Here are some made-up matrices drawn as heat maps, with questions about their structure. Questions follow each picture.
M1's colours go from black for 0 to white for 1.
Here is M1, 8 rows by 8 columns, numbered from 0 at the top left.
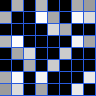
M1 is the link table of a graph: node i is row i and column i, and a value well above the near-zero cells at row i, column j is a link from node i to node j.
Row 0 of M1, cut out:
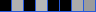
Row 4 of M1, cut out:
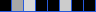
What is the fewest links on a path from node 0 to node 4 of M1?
2
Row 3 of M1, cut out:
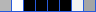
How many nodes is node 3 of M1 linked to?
4
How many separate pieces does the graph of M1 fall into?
1
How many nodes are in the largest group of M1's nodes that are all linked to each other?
5
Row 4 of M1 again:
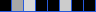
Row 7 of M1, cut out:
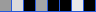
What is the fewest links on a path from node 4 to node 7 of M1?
2
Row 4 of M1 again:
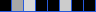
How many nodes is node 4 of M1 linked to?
3
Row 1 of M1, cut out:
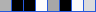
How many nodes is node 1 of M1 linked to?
5
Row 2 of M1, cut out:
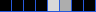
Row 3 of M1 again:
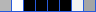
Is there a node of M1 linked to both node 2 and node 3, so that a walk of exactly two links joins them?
no
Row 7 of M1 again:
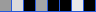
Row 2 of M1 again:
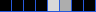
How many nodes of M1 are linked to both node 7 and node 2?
0
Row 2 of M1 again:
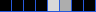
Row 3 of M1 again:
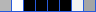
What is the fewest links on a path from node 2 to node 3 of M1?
3
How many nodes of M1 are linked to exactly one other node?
0
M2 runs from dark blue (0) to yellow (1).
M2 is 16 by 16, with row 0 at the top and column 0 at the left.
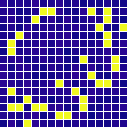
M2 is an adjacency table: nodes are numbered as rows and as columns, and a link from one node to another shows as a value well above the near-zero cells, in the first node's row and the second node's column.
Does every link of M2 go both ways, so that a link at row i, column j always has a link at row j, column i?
yes
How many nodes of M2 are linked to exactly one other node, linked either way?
4
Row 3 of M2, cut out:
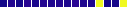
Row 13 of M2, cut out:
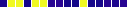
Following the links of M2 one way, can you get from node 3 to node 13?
yes
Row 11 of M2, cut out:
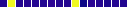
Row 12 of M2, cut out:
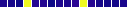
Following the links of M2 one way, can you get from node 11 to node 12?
yes
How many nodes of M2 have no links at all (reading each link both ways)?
1
